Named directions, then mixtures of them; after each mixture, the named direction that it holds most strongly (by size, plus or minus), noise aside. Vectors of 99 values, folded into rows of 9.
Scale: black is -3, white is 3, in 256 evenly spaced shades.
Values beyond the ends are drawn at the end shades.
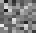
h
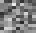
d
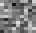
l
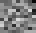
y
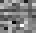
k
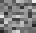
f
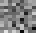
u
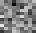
h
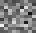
h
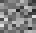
y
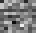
k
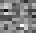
k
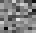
y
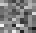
u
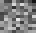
d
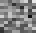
l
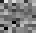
k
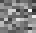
y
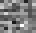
k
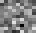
u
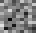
d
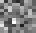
k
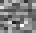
k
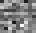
k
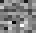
k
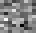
k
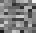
f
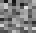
h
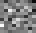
y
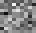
d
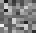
h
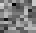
l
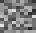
y
